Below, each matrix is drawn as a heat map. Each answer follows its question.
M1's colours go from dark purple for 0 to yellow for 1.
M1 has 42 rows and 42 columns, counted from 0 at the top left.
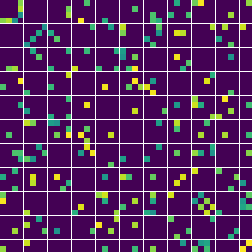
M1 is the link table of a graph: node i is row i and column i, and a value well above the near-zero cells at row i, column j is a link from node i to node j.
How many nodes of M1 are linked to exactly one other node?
3
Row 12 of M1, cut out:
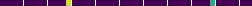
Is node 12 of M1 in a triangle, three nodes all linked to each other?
no
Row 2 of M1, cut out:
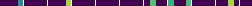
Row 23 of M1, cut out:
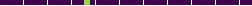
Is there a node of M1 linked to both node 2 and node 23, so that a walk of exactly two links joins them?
no
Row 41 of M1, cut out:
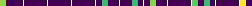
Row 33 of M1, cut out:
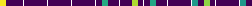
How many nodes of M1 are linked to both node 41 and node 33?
7
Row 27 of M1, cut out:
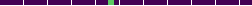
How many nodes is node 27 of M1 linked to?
1
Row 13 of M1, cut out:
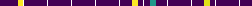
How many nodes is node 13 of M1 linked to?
4
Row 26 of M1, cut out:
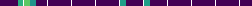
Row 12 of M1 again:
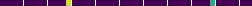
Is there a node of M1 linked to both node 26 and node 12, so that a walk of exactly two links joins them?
no
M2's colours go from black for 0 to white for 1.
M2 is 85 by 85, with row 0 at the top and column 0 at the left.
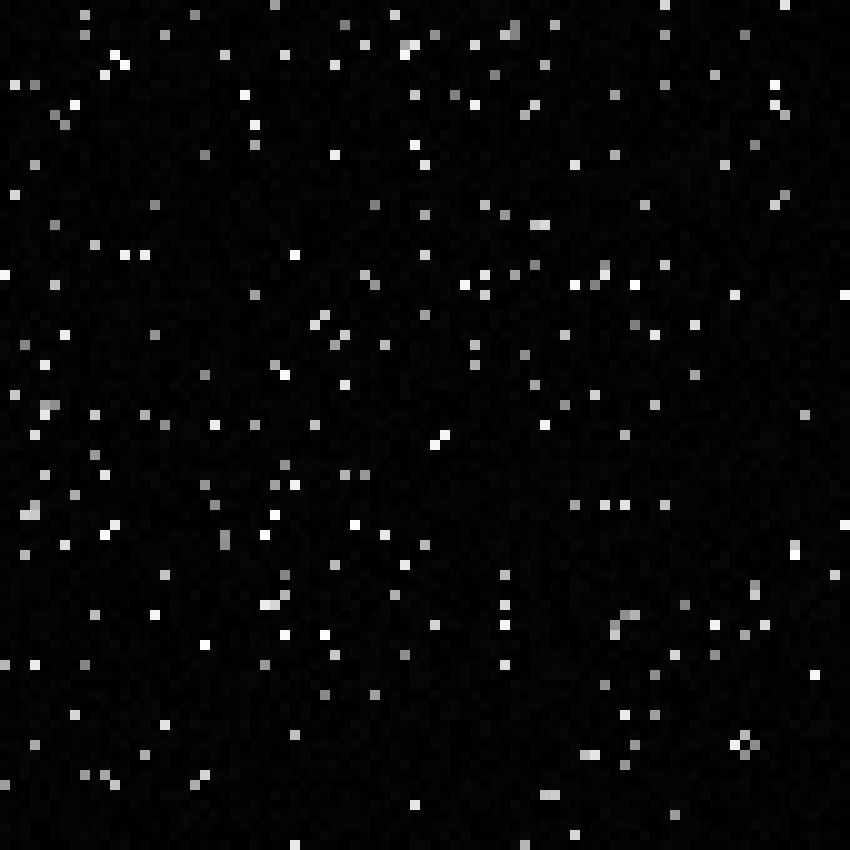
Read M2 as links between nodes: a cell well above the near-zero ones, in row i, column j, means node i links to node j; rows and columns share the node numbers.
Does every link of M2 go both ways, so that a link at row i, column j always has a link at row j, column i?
yes
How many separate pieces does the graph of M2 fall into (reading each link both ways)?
8
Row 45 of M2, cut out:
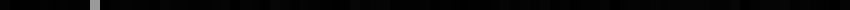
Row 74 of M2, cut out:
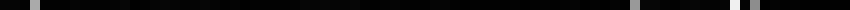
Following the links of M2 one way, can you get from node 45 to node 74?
yes
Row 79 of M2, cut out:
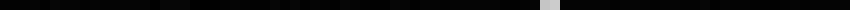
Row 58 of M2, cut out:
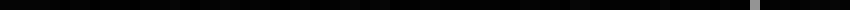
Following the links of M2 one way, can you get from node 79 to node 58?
yes
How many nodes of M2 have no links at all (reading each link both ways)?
7
